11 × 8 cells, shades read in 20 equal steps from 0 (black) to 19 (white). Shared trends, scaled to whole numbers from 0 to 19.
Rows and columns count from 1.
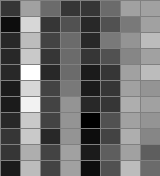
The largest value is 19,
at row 5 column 2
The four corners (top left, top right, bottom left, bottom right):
4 12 2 8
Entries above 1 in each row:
8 7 8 8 8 8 8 7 7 8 7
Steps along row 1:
up down down same up up same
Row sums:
64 57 67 62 65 61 68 63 62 62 62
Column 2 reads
12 16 14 15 19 16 18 15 15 13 14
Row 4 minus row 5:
0 -4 1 0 2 2 -2 -2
